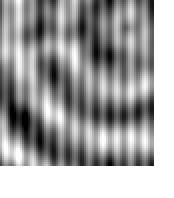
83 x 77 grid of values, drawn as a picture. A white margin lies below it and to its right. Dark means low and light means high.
Stripes: upright, repeating 11 times. Rings: centred on the top right. Slope: none. Lone odd cells: none.
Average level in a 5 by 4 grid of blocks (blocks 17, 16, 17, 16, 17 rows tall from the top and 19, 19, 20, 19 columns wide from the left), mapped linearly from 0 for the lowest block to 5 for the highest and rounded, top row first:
4 3 1 3 | 5 4 1 3 | 3 2 4 4 | 0 5 2 1 | 5 1 3 4
